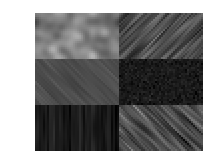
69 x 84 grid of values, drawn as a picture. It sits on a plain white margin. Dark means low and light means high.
It is made of 3 by 2 panels. Panel 1,1: middling, blotchy. Panel 1,2: low, slanting up to the right. Panel 2,1: low, slanting down to the right, faint in contrast. Panel 2,2: very low, fine-grained, faint in contrast. Panel 3,1: very low, streaked downward, faint in contrast. Panel 3,2: low, slanting down to the right.
